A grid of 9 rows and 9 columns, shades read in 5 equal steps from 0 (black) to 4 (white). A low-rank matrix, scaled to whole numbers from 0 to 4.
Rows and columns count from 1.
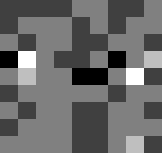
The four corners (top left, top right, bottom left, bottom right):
1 2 2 1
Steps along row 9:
same same same down same up up down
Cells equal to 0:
4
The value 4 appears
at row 4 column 2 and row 5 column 8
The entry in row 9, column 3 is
2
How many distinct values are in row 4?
5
